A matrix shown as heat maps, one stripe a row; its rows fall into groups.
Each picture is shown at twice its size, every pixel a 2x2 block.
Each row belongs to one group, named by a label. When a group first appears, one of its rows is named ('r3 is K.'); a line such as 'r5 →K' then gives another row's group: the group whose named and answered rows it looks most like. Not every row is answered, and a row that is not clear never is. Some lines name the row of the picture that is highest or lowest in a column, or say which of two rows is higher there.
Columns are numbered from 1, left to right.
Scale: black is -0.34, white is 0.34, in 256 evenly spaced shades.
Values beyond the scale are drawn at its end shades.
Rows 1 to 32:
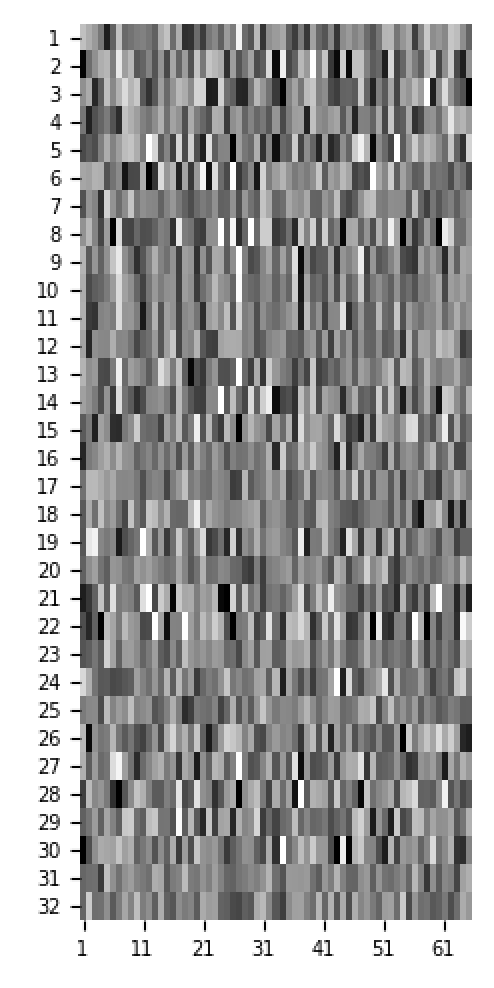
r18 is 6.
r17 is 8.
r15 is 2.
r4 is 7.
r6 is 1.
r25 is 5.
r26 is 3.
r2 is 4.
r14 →4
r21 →6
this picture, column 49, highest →6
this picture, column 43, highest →24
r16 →4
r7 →5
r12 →3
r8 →4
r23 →5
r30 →4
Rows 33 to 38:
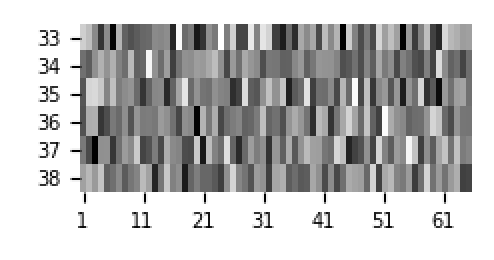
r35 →8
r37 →2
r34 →6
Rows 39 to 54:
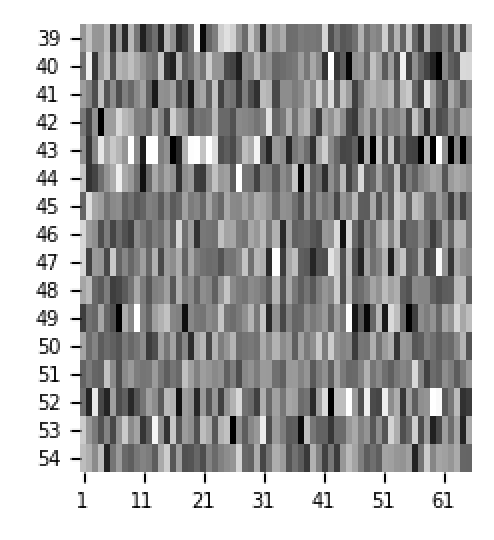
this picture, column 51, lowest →49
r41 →1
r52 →3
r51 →5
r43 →6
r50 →1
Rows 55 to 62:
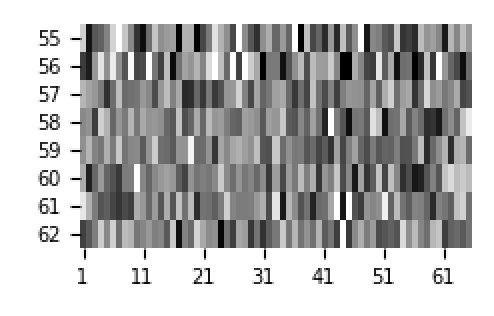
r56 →6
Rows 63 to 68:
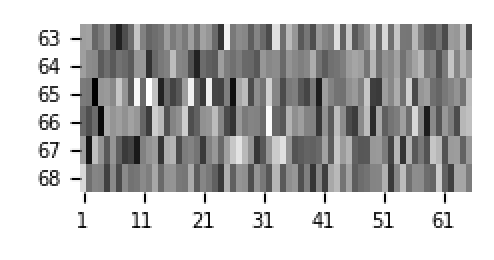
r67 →3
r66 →5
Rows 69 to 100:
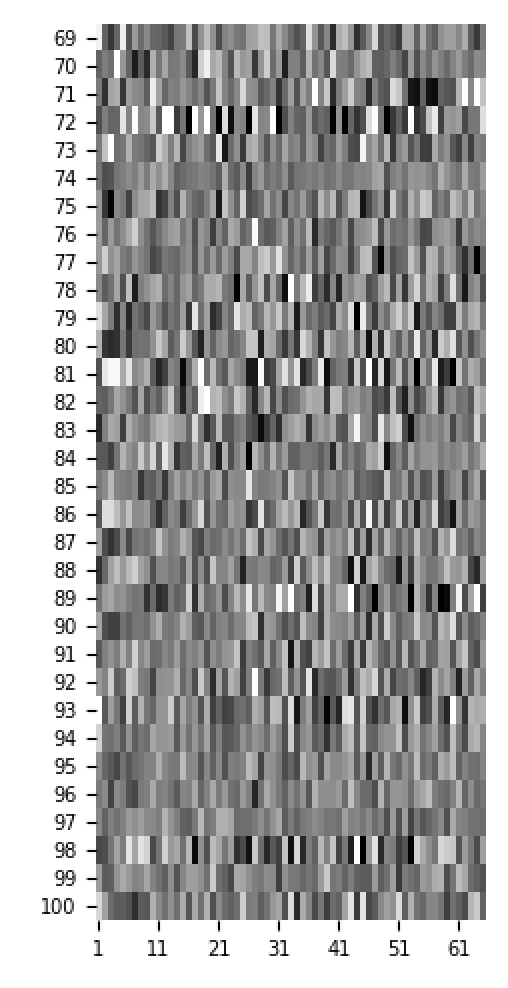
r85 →1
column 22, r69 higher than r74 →No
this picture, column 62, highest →71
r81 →8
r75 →2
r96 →2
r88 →4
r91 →4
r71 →7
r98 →4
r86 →8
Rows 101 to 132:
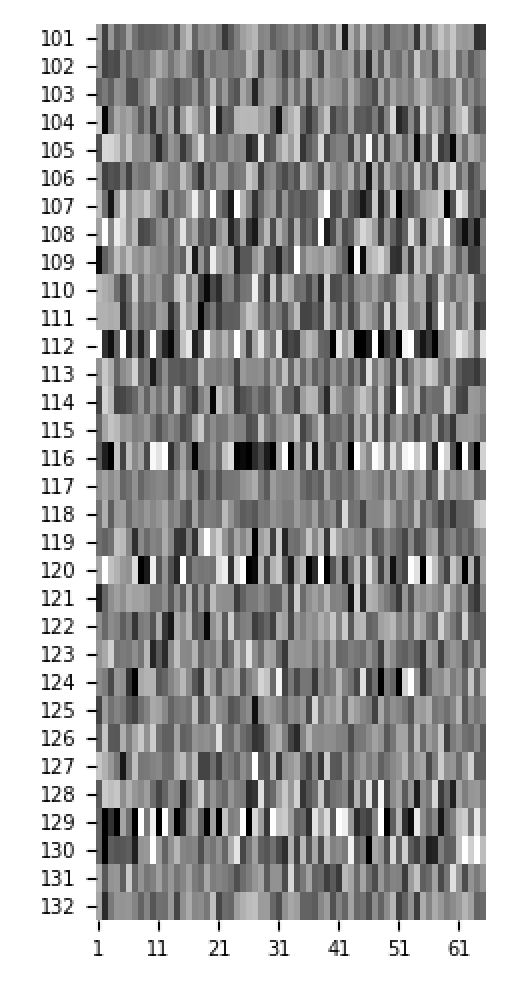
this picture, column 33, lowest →116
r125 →2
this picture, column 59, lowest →107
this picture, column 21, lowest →129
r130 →7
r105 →8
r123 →1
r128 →8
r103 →2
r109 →4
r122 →1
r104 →3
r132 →3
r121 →4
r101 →3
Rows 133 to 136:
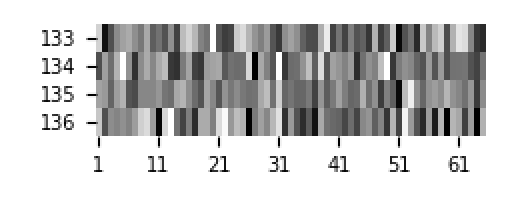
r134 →5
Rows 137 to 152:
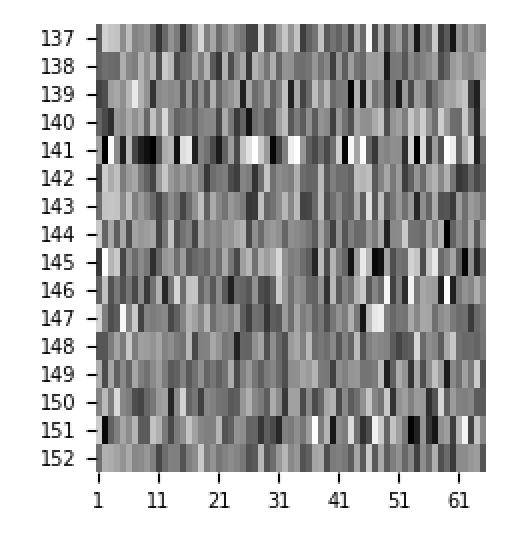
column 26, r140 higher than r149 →No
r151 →7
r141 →3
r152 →8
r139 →4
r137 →8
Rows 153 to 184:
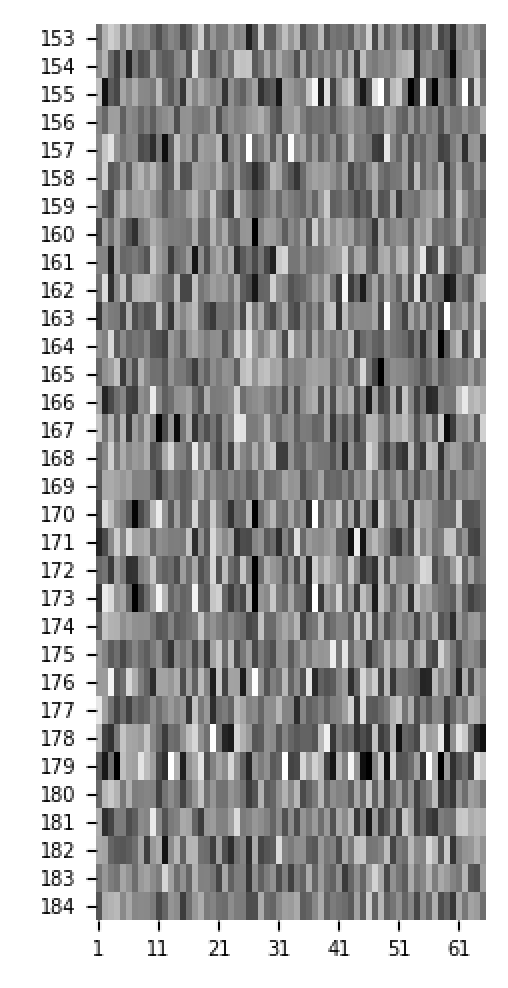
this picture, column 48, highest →155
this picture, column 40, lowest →179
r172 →2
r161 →1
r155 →7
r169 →8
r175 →1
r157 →1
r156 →3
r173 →2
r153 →8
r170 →2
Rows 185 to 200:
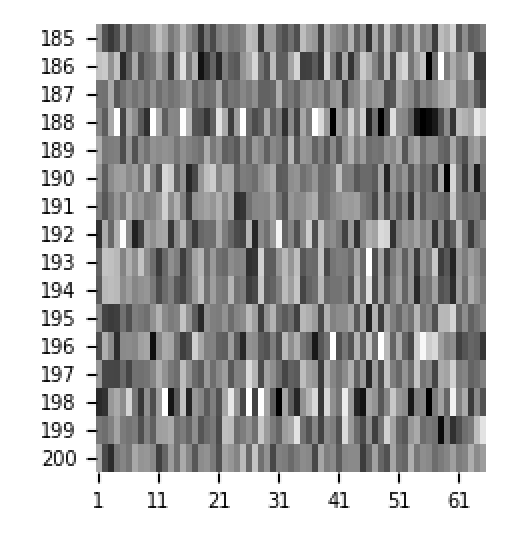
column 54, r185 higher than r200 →Yes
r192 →5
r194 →8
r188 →7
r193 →8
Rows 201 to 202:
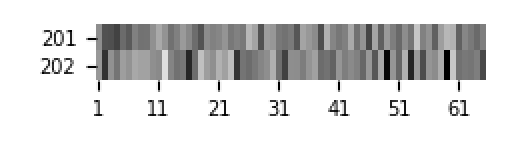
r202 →6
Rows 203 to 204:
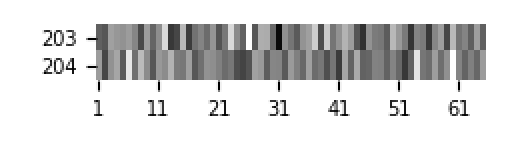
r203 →6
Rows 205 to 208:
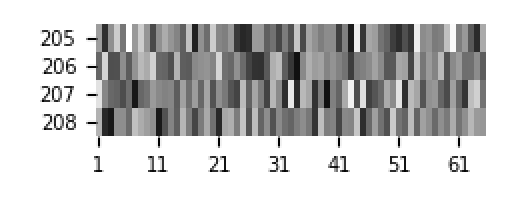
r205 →4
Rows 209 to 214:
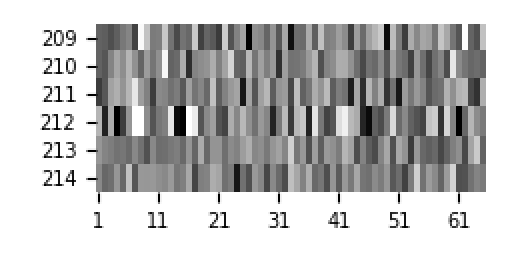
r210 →6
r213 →1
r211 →4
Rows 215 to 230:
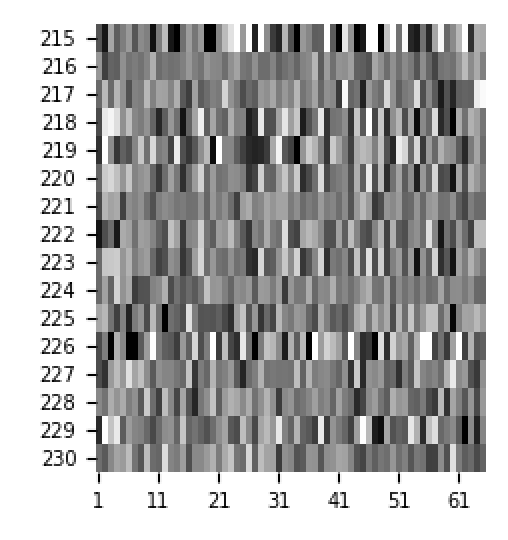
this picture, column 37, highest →226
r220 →8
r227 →4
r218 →8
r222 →5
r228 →6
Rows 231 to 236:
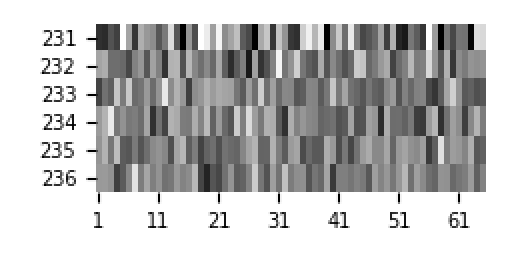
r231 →5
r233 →6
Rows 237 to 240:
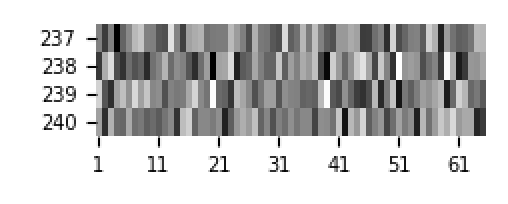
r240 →3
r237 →5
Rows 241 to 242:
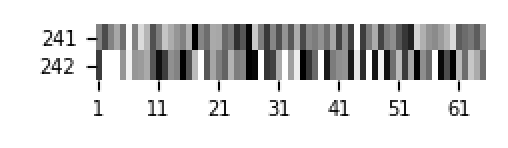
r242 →8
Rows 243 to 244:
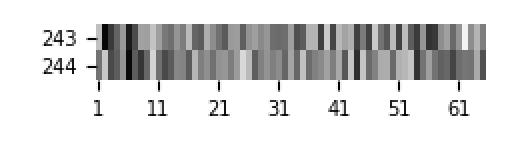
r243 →7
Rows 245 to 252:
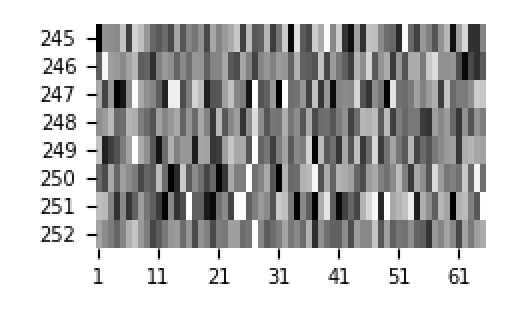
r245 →4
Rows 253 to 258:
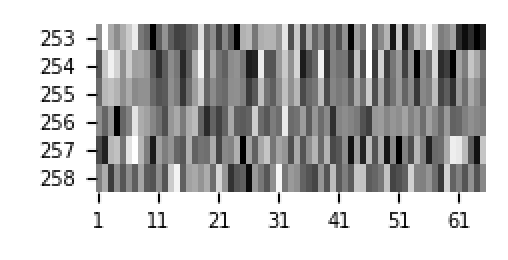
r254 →8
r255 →8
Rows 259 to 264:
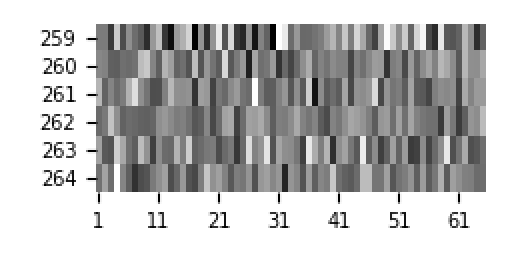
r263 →7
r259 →1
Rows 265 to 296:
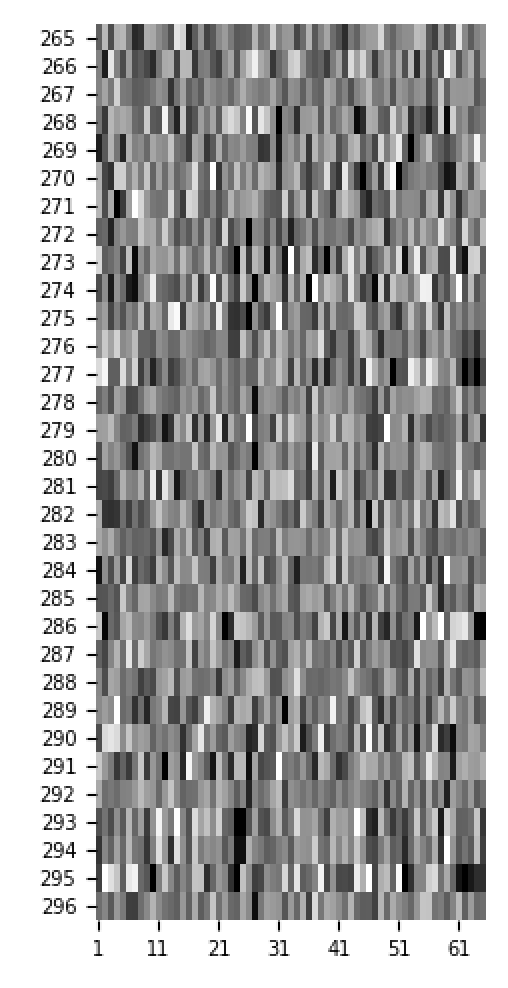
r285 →5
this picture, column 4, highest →289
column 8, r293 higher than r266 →Yes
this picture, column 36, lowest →274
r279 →1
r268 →6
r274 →2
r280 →2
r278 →2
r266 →3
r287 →4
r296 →2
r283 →1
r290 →8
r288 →3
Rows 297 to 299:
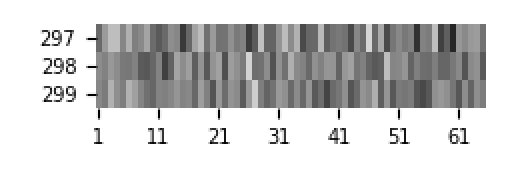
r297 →8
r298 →1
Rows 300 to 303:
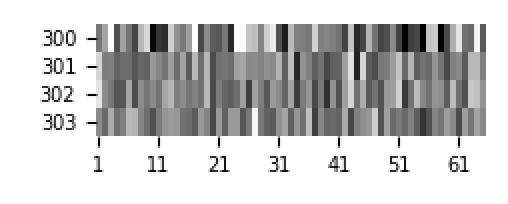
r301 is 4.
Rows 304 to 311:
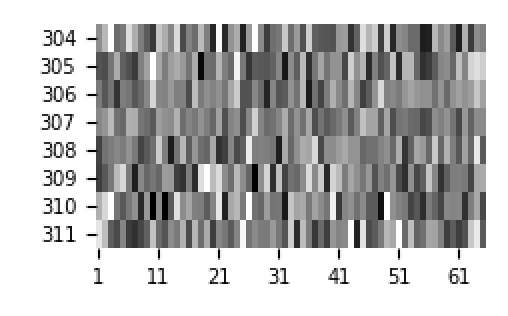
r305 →7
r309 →5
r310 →1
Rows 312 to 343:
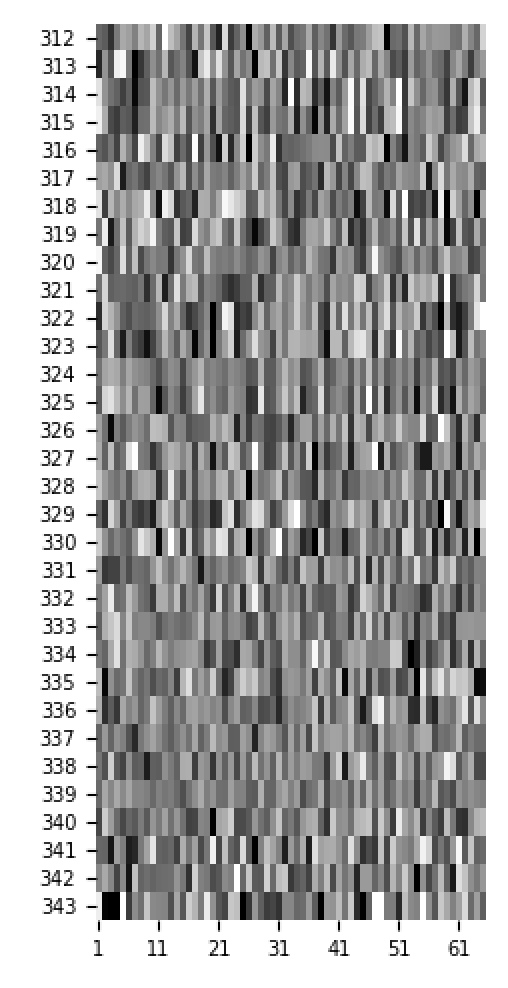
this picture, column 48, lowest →327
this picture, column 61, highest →341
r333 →8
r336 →7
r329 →3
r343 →7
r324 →8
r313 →5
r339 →8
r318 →6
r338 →3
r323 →3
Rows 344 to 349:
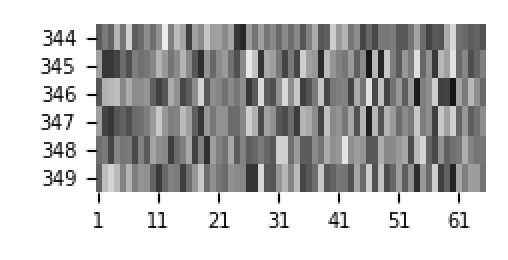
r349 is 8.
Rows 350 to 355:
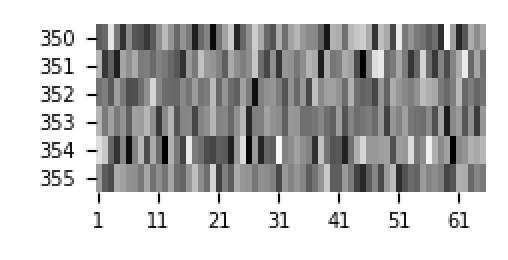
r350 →3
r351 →7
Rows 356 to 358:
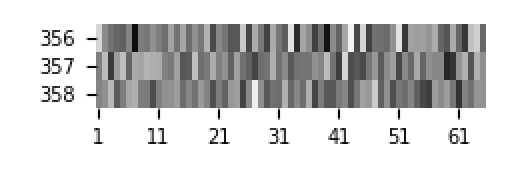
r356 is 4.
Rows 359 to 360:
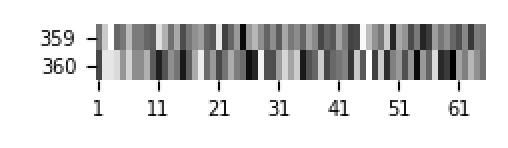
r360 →8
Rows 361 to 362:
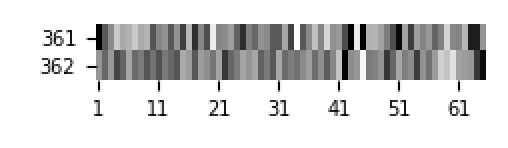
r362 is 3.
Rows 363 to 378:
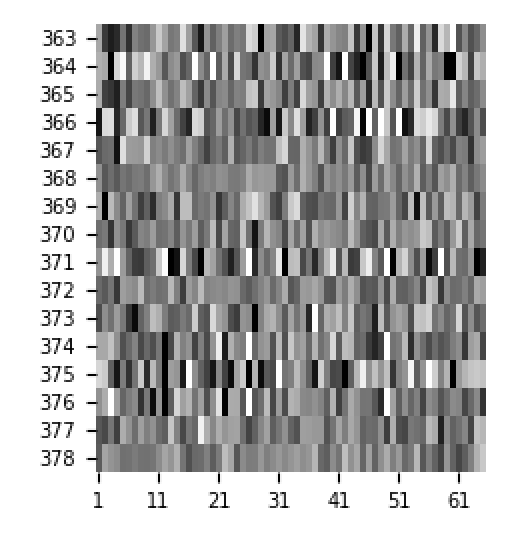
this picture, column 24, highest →364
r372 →5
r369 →3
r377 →5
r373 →2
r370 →2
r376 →1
